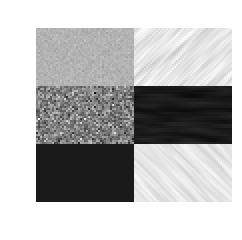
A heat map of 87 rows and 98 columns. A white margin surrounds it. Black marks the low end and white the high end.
It is made of 3 by 2 panels. Panel 1,1: high, fine-grained, faint in contrast. Panel 1,2: very high, slanting up to the right, faint in contrast. Panel 2,1: middling, fine-grained, strong in contrast. Panel 2,2: very low, streaked across, faint in contrast. Panel 3,1: very low, flat. Panel 3,2: very high, slanting down to the right, faint in contrast.
